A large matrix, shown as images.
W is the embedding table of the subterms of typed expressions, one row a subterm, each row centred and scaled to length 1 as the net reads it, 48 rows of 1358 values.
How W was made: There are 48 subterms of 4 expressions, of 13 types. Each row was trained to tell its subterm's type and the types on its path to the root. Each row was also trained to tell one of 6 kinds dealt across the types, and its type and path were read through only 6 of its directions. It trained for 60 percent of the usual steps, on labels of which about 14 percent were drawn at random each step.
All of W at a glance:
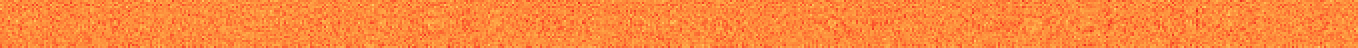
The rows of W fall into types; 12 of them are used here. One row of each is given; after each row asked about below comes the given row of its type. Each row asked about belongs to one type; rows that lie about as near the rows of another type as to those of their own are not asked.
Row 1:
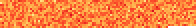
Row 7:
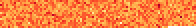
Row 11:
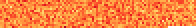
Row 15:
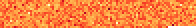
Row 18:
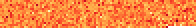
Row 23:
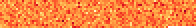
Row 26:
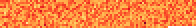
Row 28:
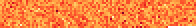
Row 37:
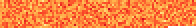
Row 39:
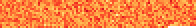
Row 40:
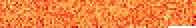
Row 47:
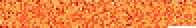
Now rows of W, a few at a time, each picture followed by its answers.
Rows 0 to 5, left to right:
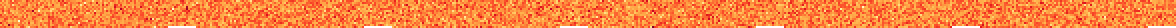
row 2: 39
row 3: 11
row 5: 47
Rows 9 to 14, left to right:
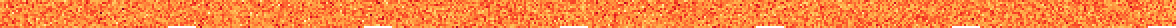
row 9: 37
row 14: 1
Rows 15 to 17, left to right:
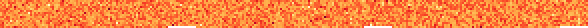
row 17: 39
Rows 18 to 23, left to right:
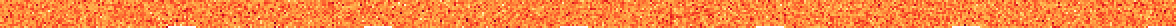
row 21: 11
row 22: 11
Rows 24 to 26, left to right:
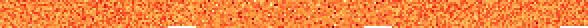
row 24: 11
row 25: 37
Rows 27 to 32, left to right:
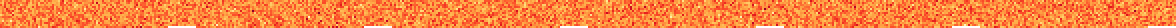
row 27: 28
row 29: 1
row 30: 47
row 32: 39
